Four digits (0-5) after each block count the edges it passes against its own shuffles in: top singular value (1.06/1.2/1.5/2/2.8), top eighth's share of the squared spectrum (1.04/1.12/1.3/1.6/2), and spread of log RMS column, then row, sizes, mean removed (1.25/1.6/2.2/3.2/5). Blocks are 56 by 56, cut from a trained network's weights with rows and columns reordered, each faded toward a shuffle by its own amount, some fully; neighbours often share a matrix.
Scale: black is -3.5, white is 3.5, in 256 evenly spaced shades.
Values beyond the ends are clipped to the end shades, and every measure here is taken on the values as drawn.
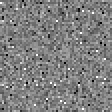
0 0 0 0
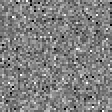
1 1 0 0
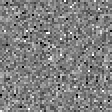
0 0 0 0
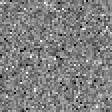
1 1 0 0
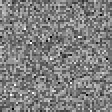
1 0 0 0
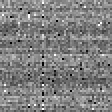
3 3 2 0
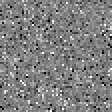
1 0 0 0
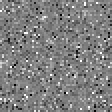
0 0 0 0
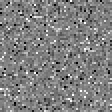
1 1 0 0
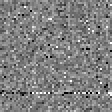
2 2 0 1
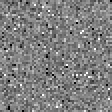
0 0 0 0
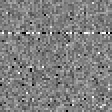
3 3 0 2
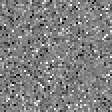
0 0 0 0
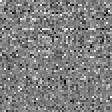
3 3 0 3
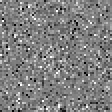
1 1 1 0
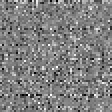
3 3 0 3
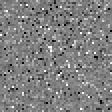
0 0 0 0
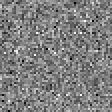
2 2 0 1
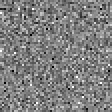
1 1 0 0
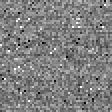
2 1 0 0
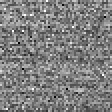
2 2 0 0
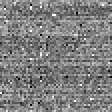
3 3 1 0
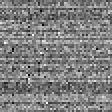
4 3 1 1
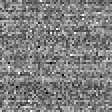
3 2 0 0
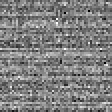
4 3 1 1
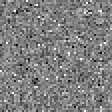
2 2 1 0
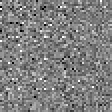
3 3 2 2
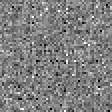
2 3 0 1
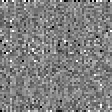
2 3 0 2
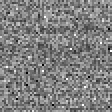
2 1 0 0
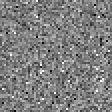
0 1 0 0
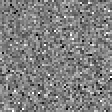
1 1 0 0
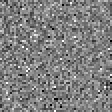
2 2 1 1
